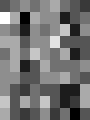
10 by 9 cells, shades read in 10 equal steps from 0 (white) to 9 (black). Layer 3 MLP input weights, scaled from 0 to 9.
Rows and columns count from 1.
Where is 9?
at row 2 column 3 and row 10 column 8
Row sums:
45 42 44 39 41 43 42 53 42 53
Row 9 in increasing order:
2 2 3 3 5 6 6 7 8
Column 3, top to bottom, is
4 9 8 6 5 8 6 7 3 7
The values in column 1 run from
0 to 6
